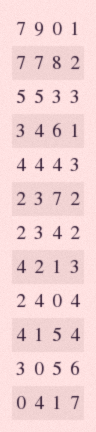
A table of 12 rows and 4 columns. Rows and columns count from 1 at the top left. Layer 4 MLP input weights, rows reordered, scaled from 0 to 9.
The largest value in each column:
7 9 8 7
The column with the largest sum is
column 2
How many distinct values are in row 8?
4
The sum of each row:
17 24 16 14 15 14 11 10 10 14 14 12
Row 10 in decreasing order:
5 4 4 1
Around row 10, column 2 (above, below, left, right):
4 0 4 5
